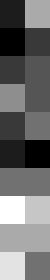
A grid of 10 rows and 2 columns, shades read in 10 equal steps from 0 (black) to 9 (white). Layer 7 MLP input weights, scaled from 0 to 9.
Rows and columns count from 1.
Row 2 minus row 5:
-2 -2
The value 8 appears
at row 10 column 1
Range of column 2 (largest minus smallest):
7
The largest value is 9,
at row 8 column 1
